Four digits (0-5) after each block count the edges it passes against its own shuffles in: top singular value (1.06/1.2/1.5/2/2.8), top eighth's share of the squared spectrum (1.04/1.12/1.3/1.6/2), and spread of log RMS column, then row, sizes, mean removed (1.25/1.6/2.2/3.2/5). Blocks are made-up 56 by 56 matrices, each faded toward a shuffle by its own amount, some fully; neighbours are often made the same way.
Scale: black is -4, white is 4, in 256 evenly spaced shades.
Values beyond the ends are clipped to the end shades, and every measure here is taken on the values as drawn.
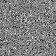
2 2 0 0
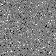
1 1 0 0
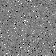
1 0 0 1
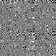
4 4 2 2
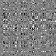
4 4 3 3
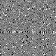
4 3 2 2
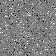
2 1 0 0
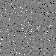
2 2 0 0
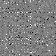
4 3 1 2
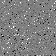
2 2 0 0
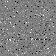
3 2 0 0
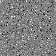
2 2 1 0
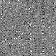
3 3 2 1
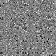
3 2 0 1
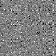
4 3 2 2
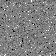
0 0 0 0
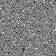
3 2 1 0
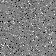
0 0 0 0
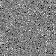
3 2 0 0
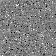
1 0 0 0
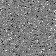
0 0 0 0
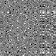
4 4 2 2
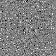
3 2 1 1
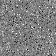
0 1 0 0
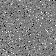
1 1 0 0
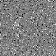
3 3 1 1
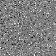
3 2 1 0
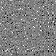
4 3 1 1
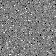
0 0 0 0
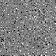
3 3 1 1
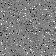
1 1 0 0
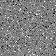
2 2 0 0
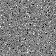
0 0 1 0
